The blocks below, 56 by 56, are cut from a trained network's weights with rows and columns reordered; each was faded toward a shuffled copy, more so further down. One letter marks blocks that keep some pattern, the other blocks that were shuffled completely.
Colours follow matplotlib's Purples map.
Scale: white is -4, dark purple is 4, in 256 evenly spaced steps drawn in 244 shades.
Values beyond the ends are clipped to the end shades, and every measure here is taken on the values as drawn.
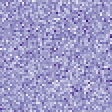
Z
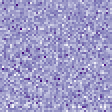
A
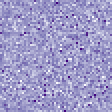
Z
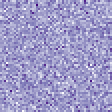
A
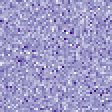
Z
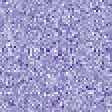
A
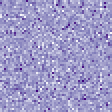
A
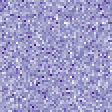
Z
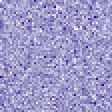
A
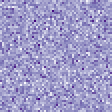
Z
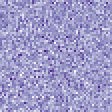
A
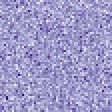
Z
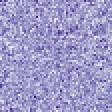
A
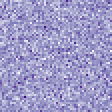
Z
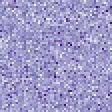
Z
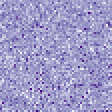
A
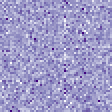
A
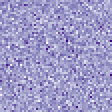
Z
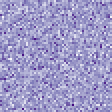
A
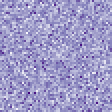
Z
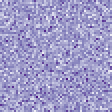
Z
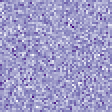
Z
